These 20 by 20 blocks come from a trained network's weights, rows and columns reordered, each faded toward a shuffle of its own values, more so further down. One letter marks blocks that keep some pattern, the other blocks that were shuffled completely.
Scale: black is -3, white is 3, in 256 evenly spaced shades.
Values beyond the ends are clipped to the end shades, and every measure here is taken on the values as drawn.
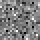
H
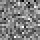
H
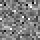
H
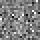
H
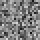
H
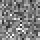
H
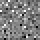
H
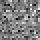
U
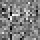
U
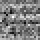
U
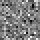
H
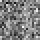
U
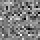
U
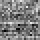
U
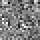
U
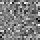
U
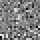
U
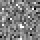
H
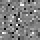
H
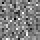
H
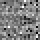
U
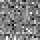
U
